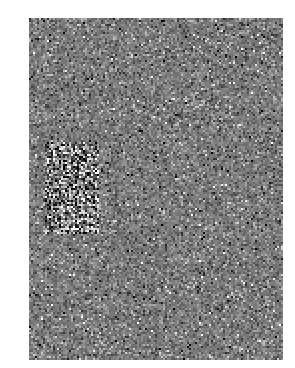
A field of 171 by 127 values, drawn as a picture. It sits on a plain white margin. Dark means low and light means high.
Stripes: none. Histogram: heavy tails on both sides. Mirror symmetry: none. Roughest part: middle left. Grain: fine. Slope: none. Odd patch: rougher, in the middle left.
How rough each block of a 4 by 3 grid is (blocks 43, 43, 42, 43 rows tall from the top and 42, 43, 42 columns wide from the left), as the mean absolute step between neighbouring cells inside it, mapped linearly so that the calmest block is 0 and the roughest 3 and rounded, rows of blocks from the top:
0 0 0 / 3 0 0 / 3 0 0 / 0 0 0
